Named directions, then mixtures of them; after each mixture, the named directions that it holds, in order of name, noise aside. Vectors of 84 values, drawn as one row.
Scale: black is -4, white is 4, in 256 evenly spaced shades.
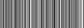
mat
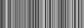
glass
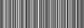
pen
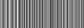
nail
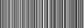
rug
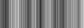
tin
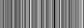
mat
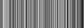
mat, pen, tin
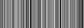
mat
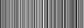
rug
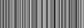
mat, rug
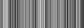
glass, pen, tin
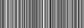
glass, nail, rug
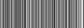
mat, pen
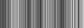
glass, tin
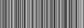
mat, pen, rug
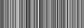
nail, pen, tin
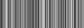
glass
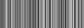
glass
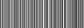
rug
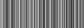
glass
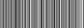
mat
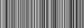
glass, rug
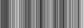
tin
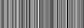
nail, pen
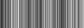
glass, pen, tin
